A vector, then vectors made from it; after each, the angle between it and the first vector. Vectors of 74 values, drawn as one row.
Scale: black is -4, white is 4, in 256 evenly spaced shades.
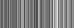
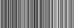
nearly parallel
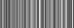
orthogonal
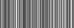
orthogonal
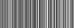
orthogonal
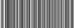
orthogonal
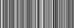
partly opposed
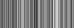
nearly parallel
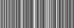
orthogonal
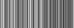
partly opposed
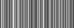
orthogonal
